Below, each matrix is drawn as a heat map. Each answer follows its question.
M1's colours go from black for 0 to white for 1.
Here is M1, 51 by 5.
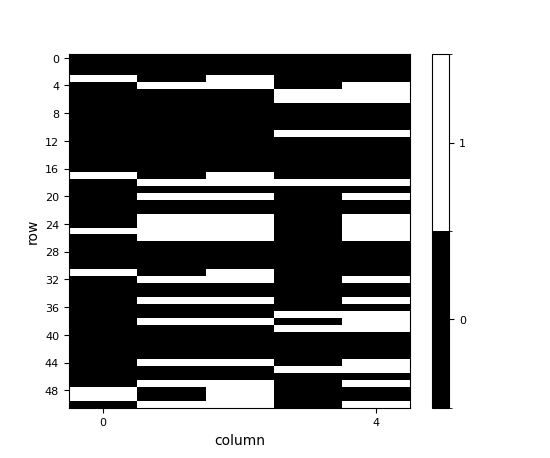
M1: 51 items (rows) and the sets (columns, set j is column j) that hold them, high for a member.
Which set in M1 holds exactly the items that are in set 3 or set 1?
4
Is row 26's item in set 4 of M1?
yes
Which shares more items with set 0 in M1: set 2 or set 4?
set 2
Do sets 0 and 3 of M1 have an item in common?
no
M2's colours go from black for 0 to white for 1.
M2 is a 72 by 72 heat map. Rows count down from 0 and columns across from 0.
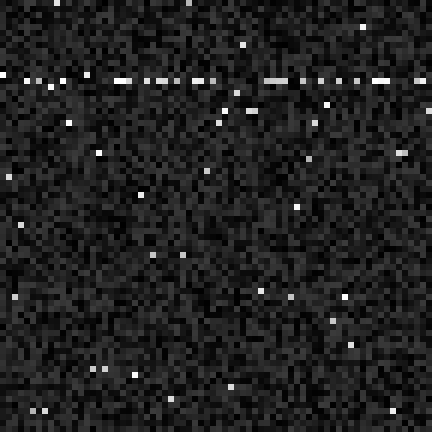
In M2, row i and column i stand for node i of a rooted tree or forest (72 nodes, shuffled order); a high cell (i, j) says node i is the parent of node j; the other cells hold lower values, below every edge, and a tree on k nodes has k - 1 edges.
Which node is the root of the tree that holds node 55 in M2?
13
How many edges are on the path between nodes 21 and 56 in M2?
2
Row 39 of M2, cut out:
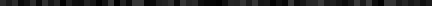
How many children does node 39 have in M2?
0
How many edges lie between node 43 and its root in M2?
8
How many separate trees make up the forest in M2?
5
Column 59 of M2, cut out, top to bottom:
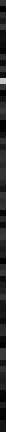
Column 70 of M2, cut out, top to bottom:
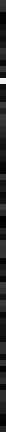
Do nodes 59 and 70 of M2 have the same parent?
yes
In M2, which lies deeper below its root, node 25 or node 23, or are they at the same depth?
the same depth
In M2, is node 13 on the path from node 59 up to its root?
yes
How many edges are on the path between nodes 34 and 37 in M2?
6
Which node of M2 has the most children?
13
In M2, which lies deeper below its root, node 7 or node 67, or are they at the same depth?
node 67
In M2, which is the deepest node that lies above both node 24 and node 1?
13
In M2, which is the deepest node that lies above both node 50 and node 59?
13
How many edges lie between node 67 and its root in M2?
3
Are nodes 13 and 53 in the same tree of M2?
yes
